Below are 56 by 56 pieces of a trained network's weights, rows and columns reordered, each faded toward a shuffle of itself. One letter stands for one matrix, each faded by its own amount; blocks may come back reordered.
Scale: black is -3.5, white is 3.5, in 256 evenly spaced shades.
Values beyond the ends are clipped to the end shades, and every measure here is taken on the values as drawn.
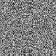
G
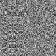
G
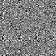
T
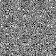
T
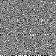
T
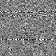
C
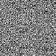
G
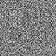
G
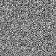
G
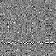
C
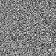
G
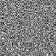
G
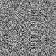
G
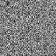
G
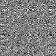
T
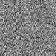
G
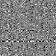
T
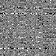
C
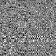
T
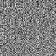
G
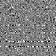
C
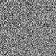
G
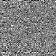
T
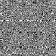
T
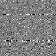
C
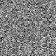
G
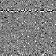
C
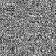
G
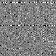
C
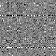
C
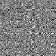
T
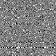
T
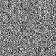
G
